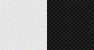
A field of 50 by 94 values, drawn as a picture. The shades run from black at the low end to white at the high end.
The table splits into one row of 2 panels. Panel 1,1: very high, flat. Panel 1,2: very low, checkered, faint in contrast.
